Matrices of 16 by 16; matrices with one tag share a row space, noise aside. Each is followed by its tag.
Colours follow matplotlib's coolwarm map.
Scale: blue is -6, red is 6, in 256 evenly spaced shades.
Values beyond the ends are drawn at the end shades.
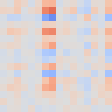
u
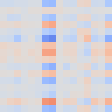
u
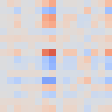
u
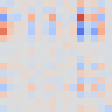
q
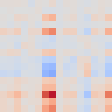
u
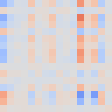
q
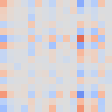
q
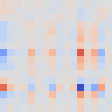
q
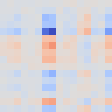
u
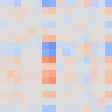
u
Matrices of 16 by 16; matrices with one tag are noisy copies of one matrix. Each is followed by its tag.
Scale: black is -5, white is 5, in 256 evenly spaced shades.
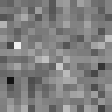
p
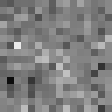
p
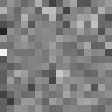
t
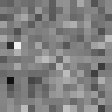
p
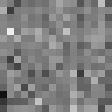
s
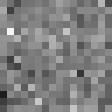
s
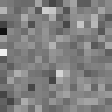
t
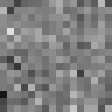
s
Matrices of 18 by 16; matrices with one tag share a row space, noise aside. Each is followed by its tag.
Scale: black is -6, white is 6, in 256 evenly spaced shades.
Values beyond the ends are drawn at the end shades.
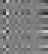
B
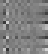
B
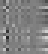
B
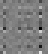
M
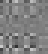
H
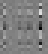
M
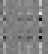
M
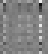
M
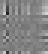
B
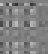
H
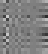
B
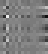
B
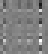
M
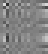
B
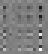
M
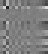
B
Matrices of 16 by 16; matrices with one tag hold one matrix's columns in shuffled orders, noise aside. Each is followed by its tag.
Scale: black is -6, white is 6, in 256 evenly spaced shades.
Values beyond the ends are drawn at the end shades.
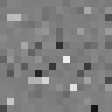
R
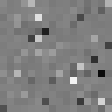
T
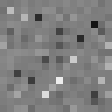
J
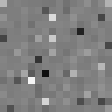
T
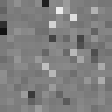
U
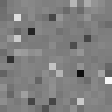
T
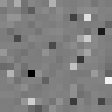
T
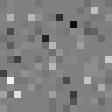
J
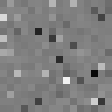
T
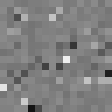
R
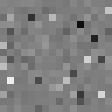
J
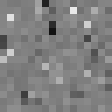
U
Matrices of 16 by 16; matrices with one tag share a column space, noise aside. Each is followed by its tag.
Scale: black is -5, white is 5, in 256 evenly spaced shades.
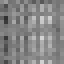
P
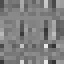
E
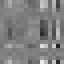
E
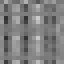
P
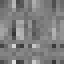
E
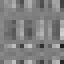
E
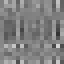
E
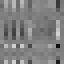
E
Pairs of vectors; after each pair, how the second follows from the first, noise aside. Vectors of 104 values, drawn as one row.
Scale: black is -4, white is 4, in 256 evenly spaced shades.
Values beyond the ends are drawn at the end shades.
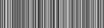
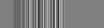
partly zeroed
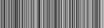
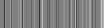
partly zeroed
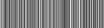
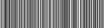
copied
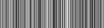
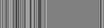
partly zeroed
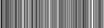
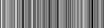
negated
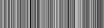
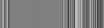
partly zeroed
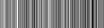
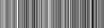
copied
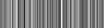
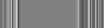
partly zeroed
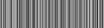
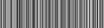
copied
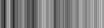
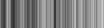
copied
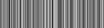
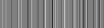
partly zeroed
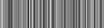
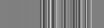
partly zeroed
